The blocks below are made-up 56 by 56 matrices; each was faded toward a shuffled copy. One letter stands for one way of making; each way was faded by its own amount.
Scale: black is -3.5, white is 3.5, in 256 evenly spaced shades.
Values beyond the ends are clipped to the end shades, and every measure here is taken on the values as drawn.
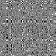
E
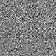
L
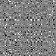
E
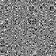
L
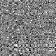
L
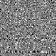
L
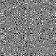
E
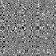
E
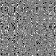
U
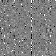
U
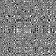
E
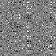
E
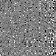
U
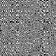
E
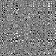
E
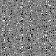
U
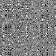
U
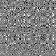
E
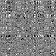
E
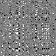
U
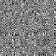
E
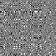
E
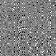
E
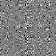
U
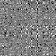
E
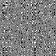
U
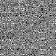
L
